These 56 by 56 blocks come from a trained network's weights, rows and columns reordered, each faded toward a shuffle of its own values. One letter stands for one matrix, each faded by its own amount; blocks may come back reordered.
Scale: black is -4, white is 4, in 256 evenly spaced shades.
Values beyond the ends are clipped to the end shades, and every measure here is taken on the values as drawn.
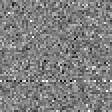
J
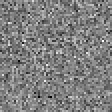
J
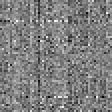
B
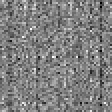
B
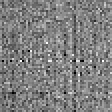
B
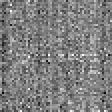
B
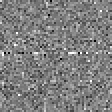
J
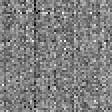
B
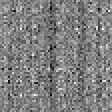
B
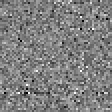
J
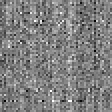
B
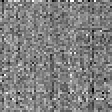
B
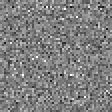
J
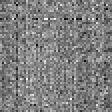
B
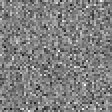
J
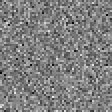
J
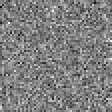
J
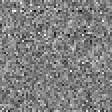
J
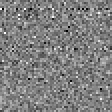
J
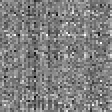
B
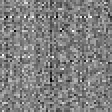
B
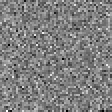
J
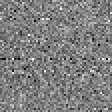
J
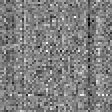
B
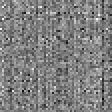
B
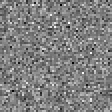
J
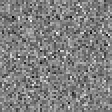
J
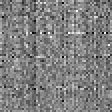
B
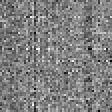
B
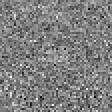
J
